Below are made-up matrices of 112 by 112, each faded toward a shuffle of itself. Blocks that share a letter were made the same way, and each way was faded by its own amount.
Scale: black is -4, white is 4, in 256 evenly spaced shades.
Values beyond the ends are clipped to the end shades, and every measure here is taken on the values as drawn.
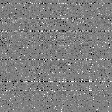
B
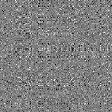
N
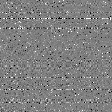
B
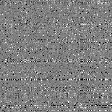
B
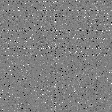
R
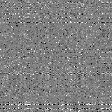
B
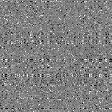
B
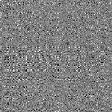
N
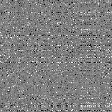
B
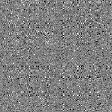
N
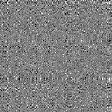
N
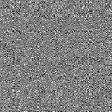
N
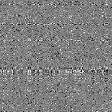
B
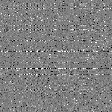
B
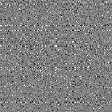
B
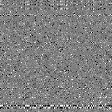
B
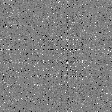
R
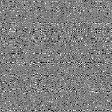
B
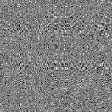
N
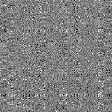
N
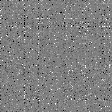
R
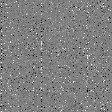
R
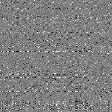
B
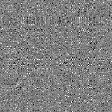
N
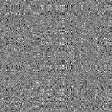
N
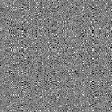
N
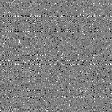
B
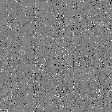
R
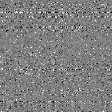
B
